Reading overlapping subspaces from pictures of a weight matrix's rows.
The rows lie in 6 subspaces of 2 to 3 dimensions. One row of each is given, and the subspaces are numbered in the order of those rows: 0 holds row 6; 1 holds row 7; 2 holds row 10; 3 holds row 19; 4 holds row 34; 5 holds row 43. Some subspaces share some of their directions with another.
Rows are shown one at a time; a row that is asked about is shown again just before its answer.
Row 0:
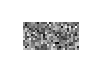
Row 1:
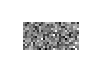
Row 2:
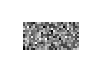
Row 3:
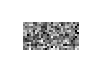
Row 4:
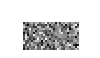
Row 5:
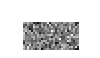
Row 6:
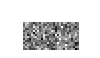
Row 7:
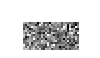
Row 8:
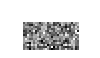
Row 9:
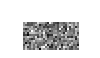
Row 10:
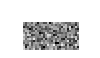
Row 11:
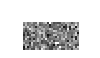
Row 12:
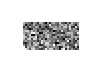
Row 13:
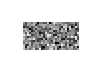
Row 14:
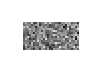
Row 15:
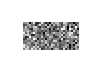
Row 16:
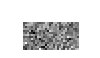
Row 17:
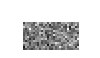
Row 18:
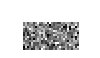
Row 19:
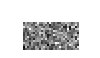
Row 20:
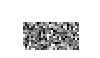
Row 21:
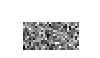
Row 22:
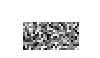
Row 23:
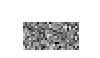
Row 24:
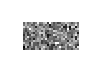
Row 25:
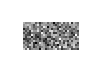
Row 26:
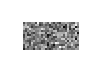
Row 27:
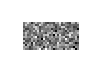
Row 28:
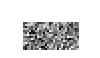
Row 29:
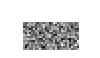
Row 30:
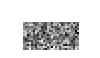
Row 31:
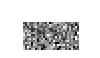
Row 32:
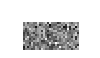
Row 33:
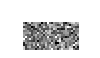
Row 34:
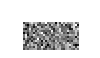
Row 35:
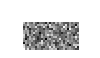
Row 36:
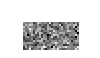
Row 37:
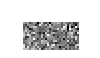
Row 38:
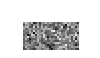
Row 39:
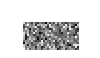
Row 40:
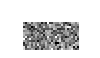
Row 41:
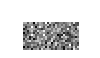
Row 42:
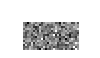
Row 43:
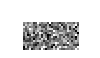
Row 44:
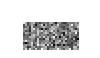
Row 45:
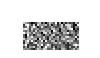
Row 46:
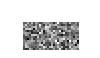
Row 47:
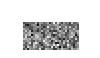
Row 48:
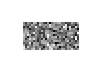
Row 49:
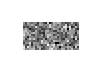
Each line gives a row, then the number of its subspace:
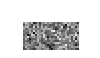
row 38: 0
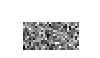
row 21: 3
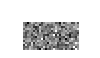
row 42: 0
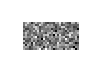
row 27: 0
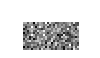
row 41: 1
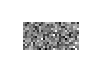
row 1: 0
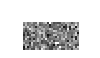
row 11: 3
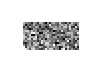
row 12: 2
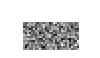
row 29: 2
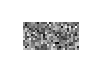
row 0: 0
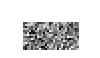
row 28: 2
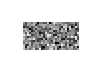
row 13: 2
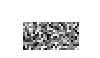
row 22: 5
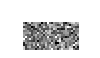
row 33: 1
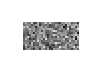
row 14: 0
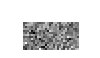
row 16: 2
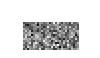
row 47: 4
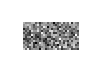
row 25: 4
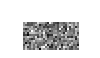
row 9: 2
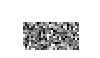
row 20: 4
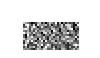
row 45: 4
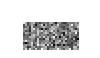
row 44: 3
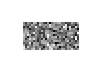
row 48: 0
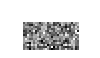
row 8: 5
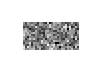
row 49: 5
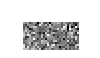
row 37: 1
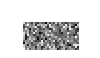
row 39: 4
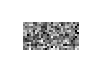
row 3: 5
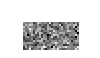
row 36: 5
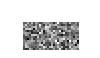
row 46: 2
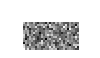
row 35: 4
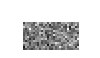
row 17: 3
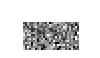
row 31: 3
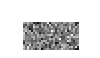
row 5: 0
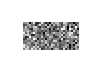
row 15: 1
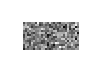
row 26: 1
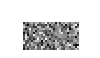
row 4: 4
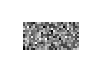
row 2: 4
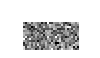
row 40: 1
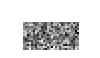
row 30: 5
